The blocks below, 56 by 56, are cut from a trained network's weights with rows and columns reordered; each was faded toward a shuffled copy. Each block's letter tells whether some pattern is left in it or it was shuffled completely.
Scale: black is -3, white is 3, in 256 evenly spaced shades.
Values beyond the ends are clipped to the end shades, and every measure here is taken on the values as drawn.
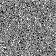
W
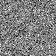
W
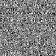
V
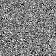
W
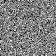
W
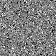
W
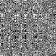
V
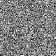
V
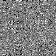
V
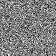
W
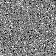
W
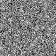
W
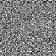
V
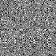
V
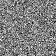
W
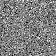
W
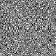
V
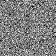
V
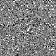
V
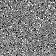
W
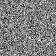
W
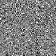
V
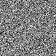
W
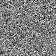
W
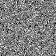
W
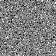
W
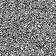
W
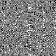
V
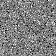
W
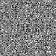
V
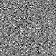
V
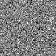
V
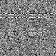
V
